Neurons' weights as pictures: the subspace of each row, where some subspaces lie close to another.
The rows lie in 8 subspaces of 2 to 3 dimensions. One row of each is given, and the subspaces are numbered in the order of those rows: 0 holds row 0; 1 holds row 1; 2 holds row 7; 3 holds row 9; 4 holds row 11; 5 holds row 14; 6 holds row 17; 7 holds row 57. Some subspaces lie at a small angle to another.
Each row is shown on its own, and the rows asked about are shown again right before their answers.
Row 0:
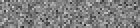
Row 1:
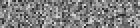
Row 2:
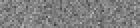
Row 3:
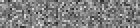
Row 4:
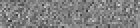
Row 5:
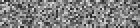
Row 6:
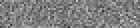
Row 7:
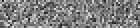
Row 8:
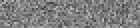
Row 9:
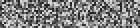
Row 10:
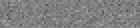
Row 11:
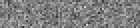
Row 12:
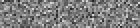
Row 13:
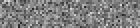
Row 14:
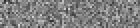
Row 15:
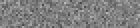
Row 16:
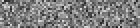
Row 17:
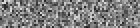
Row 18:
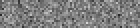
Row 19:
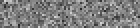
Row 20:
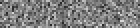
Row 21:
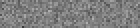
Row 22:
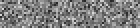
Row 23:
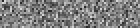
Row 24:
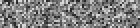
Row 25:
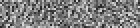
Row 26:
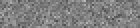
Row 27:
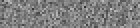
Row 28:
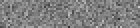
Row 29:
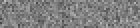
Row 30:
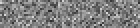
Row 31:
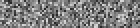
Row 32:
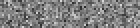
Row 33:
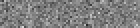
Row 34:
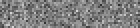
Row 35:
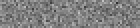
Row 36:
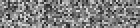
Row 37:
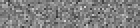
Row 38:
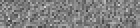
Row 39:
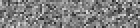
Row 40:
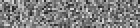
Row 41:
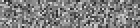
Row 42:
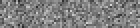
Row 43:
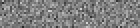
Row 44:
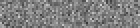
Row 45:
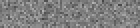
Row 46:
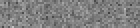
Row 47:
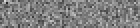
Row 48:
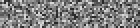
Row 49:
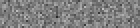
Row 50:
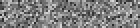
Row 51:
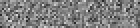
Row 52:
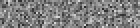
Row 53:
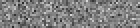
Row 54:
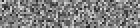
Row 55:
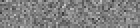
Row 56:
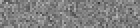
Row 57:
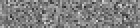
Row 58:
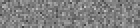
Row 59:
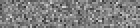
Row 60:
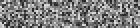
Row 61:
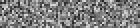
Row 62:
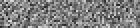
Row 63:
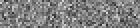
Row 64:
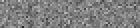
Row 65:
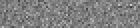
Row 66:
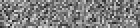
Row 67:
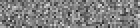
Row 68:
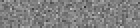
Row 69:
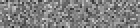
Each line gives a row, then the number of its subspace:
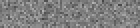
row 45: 7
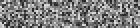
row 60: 3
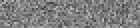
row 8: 2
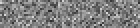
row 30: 5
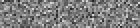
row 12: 4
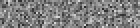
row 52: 1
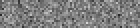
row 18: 3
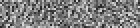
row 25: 5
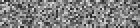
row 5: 0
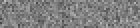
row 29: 5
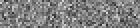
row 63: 5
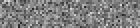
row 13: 3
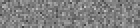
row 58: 1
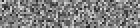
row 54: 6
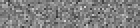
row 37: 4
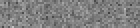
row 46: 4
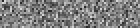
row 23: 6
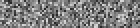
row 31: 0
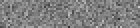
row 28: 6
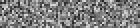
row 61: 6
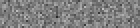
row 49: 1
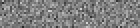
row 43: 6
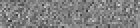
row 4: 2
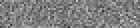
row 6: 5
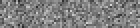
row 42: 3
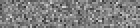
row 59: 7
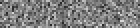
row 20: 5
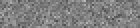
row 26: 1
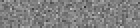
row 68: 4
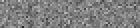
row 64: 0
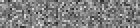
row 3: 7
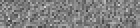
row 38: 2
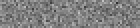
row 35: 7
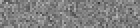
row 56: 5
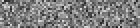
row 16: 6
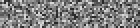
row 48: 4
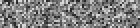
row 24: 3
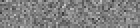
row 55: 7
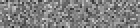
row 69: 7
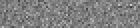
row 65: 0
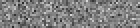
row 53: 7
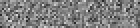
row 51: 2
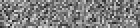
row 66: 2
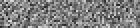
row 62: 2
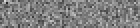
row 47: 5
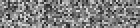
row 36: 7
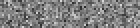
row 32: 4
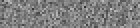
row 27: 0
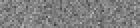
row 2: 0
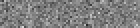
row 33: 0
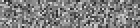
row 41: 0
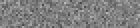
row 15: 6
